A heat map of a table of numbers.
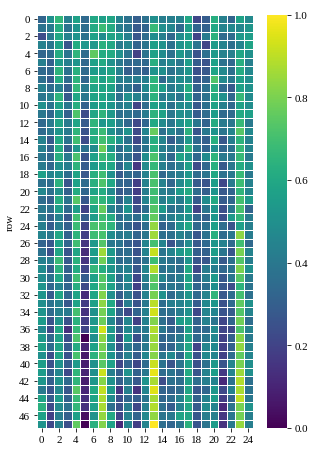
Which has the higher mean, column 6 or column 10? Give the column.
6
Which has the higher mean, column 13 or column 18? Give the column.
13
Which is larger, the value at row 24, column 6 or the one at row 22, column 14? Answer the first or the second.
the first
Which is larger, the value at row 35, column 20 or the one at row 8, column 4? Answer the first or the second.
the second
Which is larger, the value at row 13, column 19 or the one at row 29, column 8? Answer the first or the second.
the second
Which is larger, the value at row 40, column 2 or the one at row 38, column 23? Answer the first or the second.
the second
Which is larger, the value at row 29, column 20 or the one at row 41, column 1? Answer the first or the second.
the first
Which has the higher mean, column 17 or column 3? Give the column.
17
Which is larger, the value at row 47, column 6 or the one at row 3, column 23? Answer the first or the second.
the first
